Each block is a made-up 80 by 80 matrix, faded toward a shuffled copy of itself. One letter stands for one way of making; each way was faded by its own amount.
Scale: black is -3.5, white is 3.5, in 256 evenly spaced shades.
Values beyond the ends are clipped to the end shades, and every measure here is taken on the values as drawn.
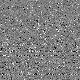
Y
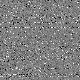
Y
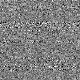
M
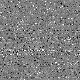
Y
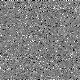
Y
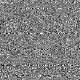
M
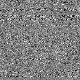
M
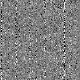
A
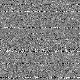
M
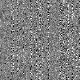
A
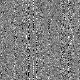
A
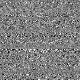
M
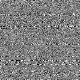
M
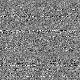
M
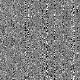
A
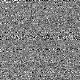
M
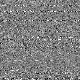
M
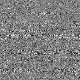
M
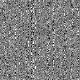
A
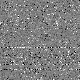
Y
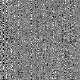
A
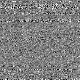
M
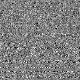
M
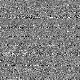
M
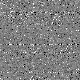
Y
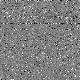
Y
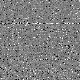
Y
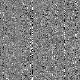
A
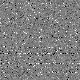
Y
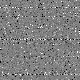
Y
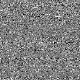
M
